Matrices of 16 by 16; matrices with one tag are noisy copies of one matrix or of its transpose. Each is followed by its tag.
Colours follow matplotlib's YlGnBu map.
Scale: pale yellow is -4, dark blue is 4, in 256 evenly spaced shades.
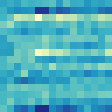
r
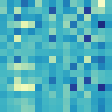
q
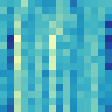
r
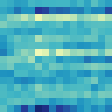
r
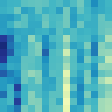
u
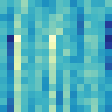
r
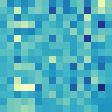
q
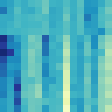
u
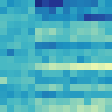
u
